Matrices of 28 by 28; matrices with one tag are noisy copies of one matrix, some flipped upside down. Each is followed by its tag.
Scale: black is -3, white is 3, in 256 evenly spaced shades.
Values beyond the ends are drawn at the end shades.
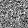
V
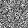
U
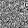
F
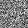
V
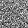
F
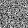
U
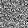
F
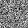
U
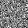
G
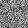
U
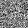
V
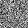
U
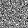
F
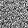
F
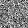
U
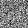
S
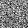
S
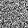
F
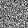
F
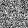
V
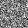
G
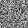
U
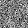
U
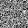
G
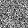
U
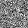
V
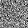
F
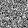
G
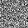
F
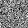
U
